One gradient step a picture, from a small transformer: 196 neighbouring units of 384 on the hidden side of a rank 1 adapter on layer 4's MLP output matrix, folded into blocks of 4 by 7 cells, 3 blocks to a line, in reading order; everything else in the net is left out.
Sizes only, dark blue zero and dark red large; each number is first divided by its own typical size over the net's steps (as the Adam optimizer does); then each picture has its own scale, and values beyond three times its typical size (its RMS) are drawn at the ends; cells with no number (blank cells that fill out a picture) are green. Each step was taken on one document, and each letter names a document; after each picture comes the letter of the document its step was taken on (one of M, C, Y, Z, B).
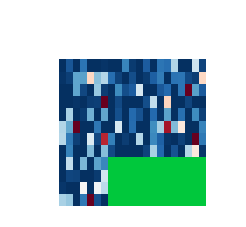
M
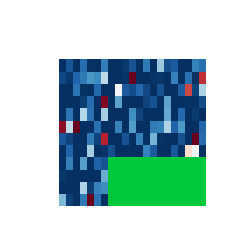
M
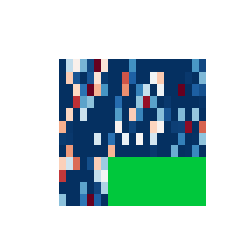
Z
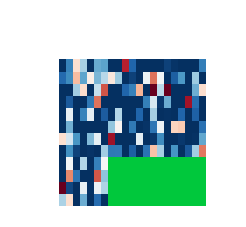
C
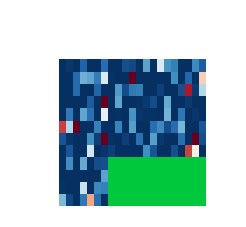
M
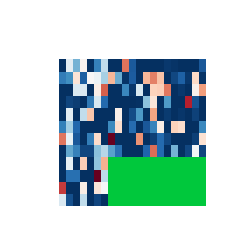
C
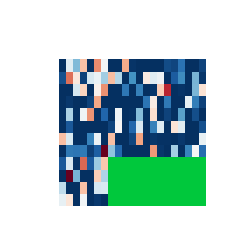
C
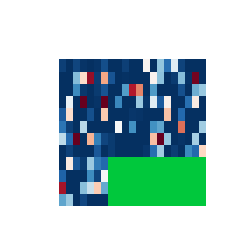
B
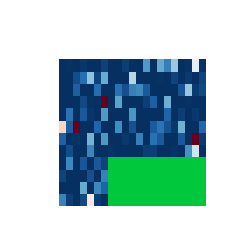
M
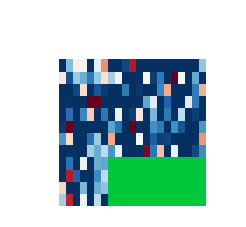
C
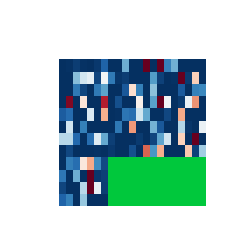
B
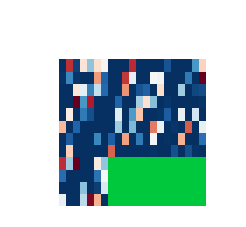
Z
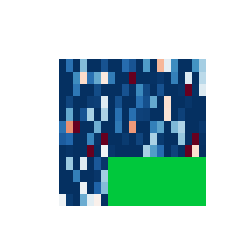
M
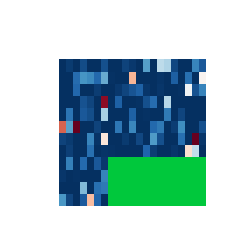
M
